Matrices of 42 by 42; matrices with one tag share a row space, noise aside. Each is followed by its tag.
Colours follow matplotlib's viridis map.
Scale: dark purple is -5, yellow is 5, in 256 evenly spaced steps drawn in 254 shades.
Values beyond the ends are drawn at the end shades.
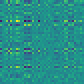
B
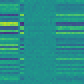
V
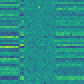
V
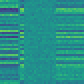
V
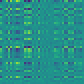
B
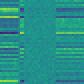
V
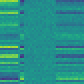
V
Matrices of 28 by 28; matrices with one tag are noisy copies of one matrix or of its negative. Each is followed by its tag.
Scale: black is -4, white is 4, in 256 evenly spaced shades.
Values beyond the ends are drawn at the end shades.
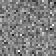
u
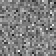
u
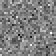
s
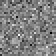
s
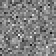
s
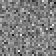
u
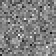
s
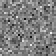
s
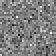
s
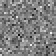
s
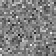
s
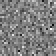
u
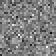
s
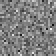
u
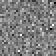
u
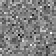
s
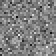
s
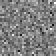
u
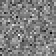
s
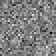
s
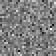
u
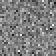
u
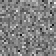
u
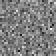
u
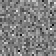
u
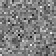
s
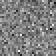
u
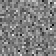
u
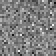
u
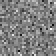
u
